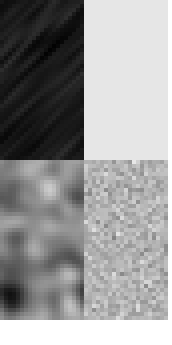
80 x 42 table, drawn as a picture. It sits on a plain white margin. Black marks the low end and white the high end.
The table splits into 2 rows of 2 panels. Panel 1,1: very low, slanting up to the right, faint in contrast. Panel 1,2: very high, flat. Panel 2,1: middling, blotchy, strong in contrast. Panel 2,2: high, fine-grained.
